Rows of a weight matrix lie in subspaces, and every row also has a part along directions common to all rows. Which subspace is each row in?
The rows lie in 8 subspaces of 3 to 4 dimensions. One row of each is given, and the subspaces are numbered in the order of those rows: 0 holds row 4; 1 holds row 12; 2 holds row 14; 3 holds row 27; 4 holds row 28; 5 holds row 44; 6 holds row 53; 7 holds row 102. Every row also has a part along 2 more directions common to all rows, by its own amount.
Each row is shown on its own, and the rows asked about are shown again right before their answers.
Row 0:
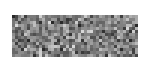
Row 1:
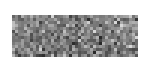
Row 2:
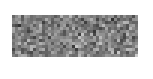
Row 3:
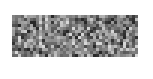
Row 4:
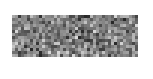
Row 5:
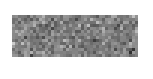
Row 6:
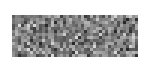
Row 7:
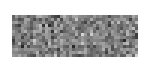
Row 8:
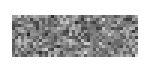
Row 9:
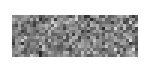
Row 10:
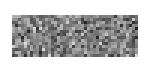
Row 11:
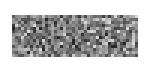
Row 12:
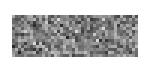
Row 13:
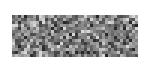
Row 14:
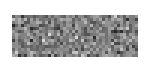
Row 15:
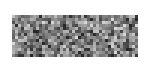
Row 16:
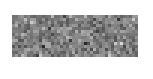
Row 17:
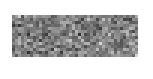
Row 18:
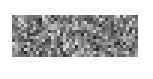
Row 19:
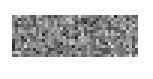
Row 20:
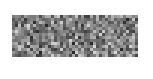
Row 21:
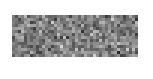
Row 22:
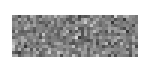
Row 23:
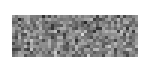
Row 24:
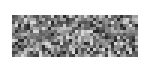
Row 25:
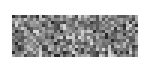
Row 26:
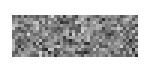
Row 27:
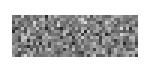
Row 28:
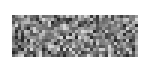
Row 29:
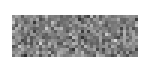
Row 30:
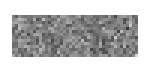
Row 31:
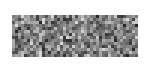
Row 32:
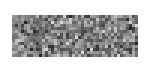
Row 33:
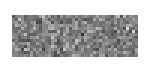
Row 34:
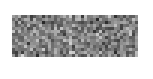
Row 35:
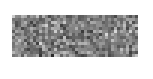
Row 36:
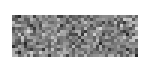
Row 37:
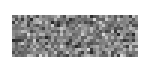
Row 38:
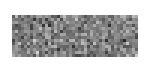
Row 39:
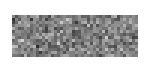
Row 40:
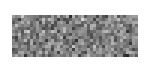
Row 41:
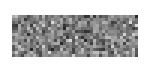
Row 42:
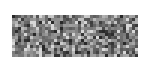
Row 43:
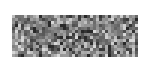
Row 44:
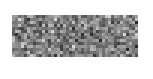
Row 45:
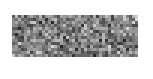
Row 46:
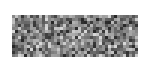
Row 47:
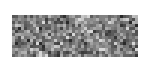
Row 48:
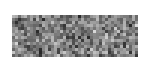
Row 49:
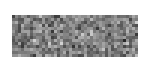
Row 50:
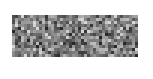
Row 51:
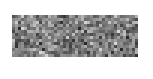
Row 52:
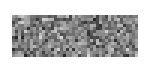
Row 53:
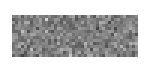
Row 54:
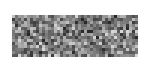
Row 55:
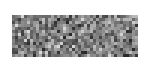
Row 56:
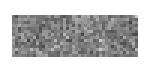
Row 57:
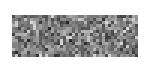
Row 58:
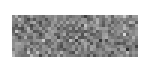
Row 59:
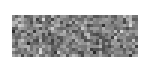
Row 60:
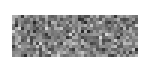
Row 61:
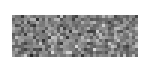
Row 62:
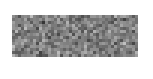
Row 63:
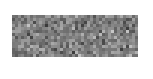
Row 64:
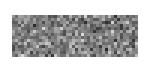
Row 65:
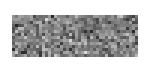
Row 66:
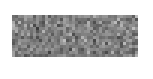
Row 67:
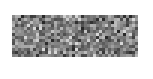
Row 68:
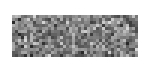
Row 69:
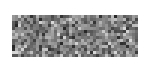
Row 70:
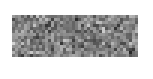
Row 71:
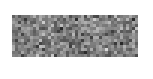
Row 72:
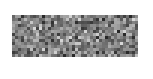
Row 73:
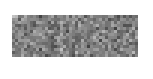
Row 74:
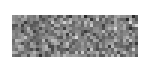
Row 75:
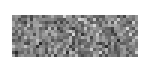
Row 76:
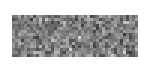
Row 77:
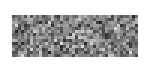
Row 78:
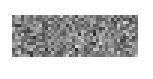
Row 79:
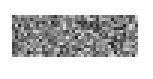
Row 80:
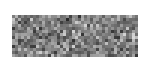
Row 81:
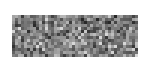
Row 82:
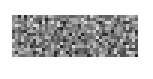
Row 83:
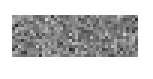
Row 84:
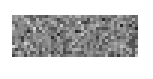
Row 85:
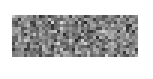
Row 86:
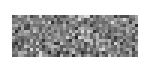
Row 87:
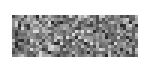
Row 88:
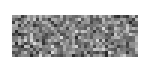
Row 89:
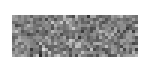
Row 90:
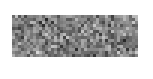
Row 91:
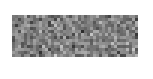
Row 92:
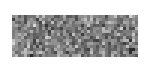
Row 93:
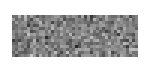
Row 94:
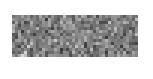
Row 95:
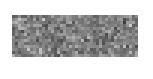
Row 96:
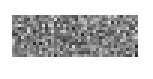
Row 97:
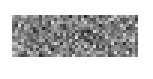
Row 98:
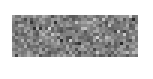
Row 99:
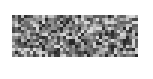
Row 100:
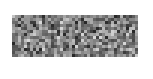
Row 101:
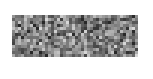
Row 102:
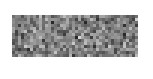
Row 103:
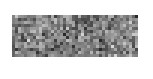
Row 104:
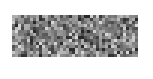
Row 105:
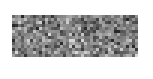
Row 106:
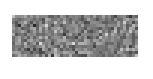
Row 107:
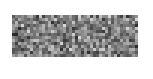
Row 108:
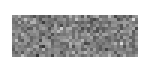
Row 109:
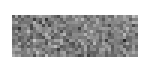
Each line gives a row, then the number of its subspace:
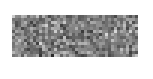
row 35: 2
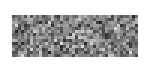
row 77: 6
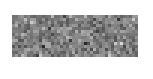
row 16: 7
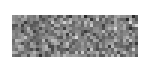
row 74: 6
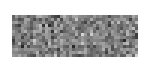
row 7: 5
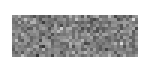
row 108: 7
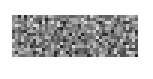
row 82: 6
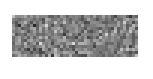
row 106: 2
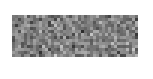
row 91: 5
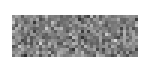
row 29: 3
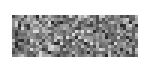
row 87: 3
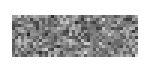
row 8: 1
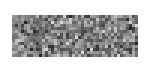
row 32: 6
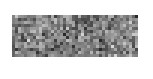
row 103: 0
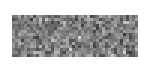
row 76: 6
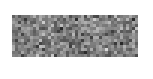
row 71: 7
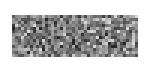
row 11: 1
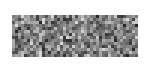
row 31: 4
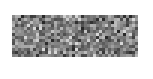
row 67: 7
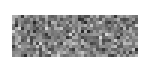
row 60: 3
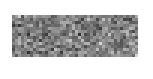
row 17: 1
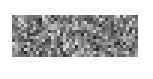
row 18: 4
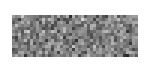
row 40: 4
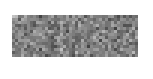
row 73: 4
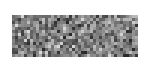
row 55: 4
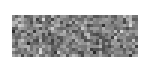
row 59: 2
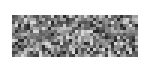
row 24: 7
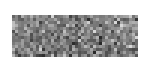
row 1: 0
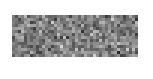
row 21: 5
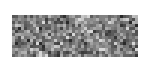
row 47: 0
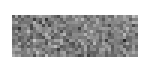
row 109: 5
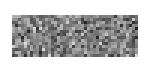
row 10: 1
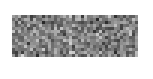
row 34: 7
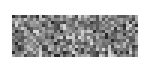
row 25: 2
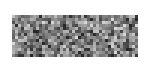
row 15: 1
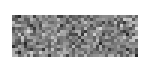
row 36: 1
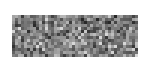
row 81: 3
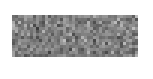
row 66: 0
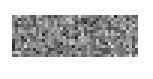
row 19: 0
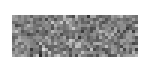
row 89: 6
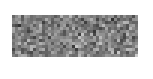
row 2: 1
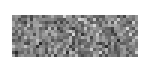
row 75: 7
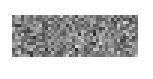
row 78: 1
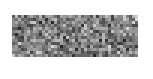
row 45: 5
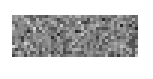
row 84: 1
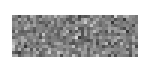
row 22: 0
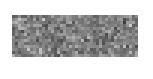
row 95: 2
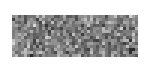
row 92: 6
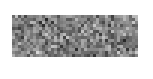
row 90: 5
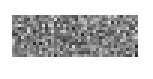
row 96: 5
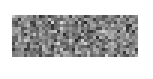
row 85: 4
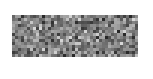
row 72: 7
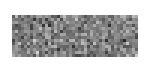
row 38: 5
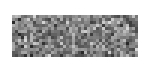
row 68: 1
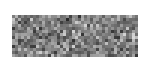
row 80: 3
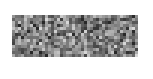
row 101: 0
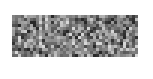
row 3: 7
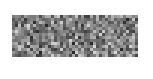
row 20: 2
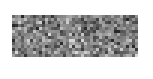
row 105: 2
